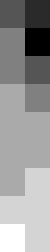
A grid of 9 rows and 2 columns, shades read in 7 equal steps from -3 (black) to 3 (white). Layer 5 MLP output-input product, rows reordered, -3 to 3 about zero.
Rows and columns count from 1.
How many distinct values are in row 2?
2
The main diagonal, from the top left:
-1 -3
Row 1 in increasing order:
-2 -1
